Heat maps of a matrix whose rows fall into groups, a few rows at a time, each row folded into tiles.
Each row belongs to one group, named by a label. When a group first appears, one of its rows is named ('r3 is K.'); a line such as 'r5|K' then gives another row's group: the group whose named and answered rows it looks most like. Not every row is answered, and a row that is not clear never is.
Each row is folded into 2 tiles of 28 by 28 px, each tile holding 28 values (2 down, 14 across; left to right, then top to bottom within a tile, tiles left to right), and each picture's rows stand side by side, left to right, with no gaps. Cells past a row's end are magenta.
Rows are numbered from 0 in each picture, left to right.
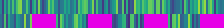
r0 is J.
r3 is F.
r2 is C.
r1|F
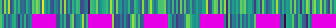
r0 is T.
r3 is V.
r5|C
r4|J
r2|V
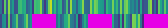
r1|C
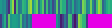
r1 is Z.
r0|F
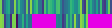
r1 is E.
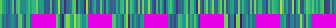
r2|T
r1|E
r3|E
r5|F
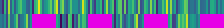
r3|E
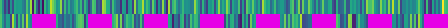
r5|F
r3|Z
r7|Z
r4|C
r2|F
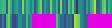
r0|C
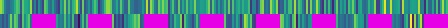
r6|V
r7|Z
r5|T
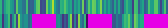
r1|T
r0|V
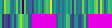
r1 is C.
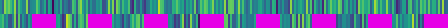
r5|Z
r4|T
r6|C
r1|E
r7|F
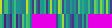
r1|C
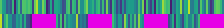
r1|F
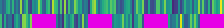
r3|Z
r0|J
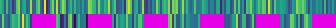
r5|E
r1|T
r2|E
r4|C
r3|T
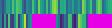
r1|Z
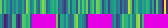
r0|Z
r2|E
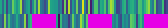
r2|F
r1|J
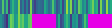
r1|C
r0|E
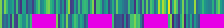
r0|V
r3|T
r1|F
